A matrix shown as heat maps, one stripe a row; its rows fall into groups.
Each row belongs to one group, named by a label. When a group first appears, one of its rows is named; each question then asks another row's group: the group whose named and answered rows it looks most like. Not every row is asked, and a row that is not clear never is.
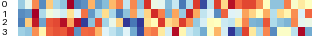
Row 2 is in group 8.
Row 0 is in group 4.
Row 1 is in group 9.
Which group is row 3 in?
8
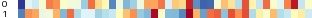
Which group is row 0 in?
8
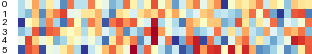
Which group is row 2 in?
4
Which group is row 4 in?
4
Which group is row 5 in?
4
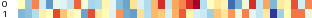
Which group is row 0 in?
9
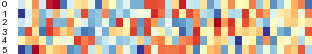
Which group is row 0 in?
8
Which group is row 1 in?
9
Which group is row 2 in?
4
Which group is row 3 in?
4
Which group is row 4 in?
9
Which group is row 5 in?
8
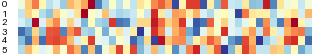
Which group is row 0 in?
9
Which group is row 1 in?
9
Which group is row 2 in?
8
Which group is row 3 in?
8
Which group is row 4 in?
8
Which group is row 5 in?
4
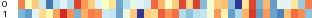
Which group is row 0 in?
9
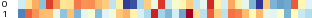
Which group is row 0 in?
8
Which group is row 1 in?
4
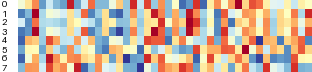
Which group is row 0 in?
4
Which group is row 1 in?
9
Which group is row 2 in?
9
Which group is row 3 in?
9
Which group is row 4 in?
8
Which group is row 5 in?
4
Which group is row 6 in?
8
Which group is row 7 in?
8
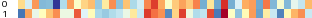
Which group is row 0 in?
9
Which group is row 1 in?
8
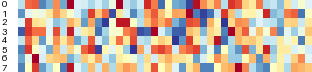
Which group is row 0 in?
4
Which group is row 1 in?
8
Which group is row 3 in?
4
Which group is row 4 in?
4
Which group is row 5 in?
9
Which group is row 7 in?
4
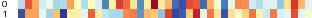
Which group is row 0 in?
4
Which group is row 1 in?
4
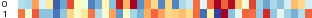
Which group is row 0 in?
4
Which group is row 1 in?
9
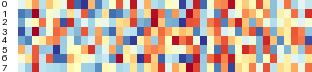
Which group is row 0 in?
4
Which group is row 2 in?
4
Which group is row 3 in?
8
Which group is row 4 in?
8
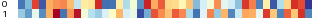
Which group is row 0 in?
8
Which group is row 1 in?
8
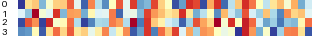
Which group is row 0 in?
4
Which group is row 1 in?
8
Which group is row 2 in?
4
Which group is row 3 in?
8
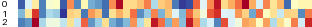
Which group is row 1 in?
4
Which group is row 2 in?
9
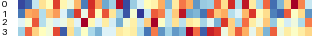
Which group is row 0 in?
8
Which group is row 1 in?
8
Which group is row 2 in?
9
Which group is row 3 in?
4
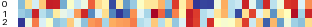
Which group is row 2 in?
4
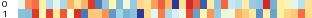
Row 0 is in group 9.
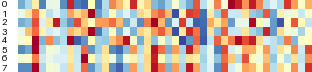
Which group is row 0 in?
4
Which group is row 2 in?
8
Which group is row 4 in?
4
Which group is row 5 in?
9
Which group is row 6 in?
9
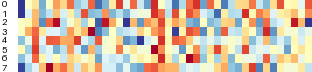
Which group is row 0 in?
4
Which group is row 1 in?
9
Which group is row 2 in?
8
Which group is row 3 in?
9
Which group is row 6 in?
9
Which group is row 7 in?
8
